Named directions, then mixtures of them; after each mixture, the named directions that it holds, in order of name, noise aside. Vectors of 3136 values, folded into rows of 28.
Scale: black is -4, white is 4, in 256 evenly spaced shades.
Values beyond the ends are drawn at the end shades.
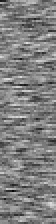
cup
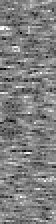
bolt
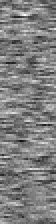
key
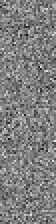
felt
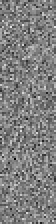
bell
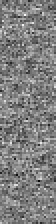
bell, key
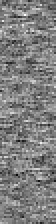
bell, key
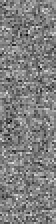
bolt, felt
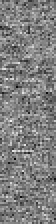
bell, bolt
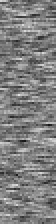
cup, key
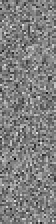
bell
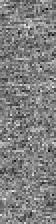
cup, felt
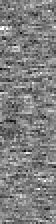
bell, bolt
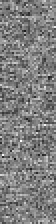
bell, key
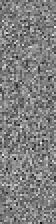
bell, felt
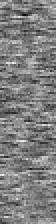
key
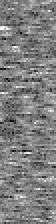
bolt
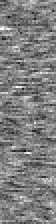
bolt, cup
